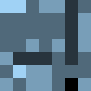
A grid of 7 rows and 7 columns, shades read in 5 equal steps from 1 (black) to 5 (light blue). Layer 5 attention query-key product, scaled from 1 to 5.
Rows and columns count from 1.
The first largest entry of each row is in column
1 7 7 3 1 2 1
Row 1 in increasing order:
2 3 3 4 4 5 5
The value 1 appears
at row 7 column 6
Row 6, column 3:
4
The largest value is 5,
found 3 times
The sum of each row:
26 21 21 23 18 25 23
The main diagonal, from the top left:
5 3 3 3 3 3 4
